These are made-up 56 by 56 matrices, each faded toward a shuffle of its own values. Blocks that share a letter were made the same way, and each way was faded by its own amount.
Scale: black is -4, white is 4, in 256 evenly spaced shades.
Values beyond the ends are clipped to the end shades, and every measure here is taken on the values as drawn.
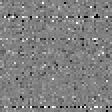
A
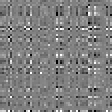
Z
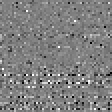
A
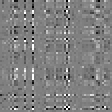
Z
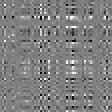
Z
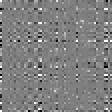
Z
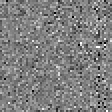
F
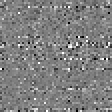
A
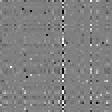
Z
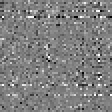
A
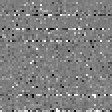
A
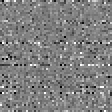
A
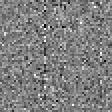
F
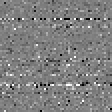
A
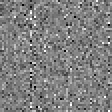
F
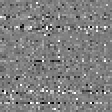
A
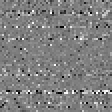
A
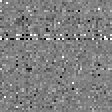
A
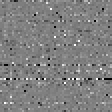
A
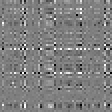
Z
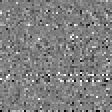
A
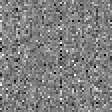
F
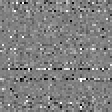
A
